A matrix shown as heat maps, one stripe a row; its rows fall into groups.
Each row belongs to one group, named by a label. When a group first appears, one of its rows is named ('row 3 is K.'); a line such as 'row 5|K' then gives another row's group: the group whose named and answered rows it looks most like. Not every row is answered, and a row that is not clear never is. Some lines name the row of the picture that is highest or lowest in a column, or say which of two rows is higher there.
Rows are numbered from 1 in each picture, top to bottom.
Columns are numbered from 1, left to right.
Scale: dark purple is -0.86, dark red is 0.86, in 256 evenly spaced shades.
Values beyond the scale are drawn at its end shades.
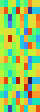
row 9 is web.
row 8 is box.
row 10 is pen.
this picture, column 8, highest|14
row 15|web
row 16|box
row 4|box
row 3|box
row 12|web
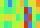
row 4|pen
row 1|box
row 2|pen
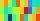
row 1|web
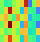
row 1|pen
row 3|web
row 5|pen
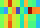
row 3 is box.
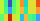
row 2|box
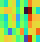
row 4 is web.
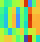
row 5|box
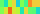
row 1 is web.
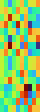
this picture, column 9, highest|15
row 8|web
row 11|pen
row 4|web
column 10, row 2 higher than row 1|No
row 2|web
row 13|pen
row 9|box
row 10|box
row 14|pen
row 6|box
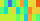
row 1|box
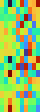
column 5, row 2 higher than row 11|No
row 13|pen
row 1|box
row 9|box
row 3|pen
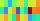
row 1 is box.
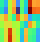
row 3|web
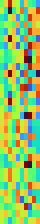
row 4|pen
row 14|box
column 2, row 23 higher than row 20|No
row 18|web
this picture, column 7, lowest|17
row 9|pen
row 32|box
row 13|pen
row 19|web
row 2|box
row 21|web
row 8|pen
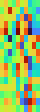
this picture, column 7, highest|9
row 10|web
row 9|pen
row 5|web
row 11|web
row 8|box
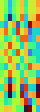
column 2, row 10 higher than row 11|No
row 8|web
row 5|web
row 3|box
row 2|box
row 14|box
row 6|pen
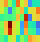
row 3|pen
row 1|web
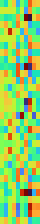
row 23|web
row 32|web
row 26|web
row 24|box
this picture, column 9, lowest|17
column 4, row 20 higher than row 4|Yes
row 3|pen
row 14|web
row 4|web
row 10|pen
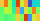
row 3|pen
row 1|web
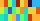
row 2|box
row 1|web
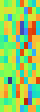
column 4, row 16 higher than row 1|No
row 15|pen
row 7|pen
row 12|box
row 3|box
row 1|pen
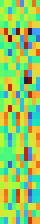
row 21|box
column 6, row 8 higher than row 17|Yes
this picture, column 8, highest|12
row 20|box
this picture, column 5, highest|5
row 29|web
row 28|web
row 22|pen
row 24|box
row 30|box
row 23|pen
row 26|web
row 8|box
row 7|pen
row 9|web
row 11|pen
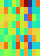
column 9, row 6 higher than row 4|Yes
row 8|pen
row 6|pen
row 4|web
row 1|pen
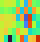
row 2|pen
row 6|box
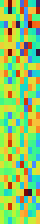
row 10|box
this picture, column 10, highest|2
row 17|box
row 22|web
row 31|pen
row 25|pen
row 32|box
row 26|web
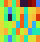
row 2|box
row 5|web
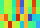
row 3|web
